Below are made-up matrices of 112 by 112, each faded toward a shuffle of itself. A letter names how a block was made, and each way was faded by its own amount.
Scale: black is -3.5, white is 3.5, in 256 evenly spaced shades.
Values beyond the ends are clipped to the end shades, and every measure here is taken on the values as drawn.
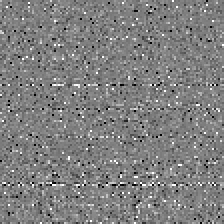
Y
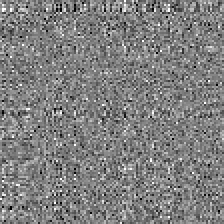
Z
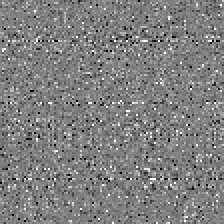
Y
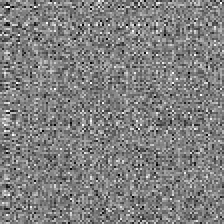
Z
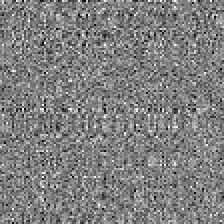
Z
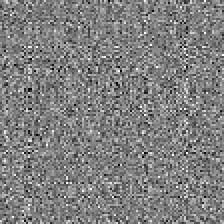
Z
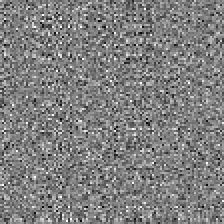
Z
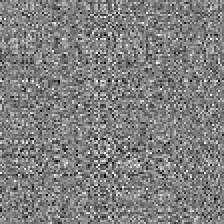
Z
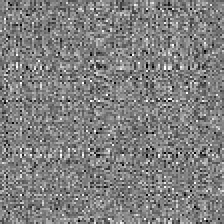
Z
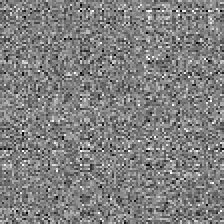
Z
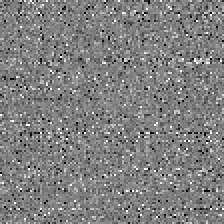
Y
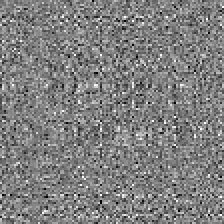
Z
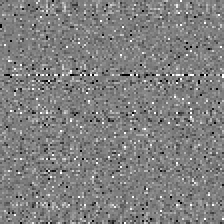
Y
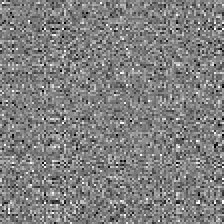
Z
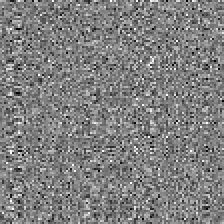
Z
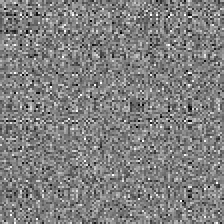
Z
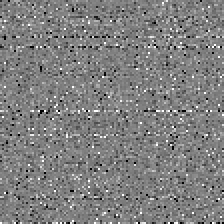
Y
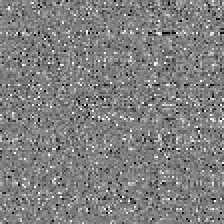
Y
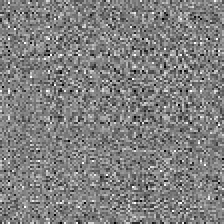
Z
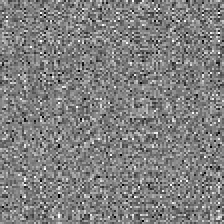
Z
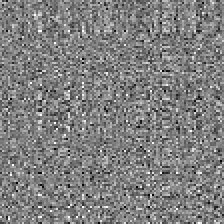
Z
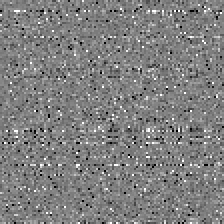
Y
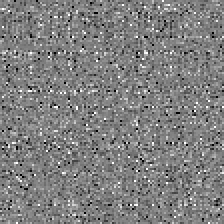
Y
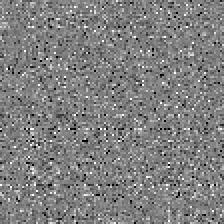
Y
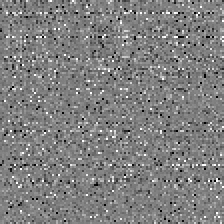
Y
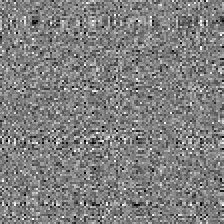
Z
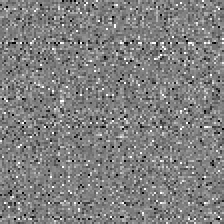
Y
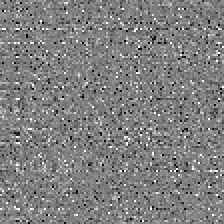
Y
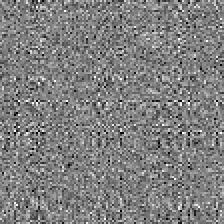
Z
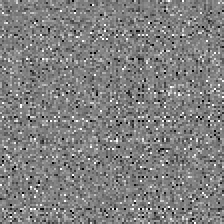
Y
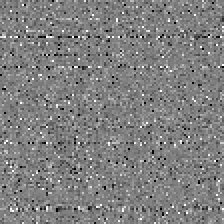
Y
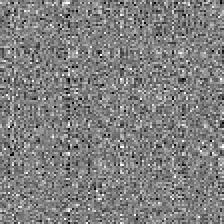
Z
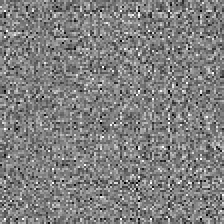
Z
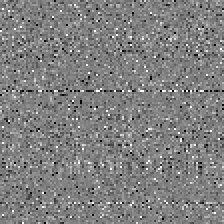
Y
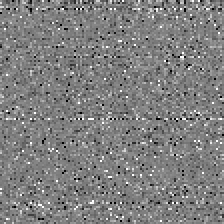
Y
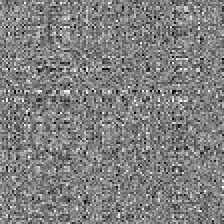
Z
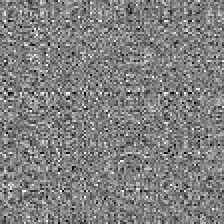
Z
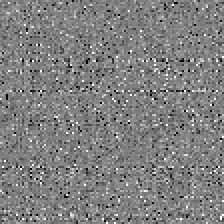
Y
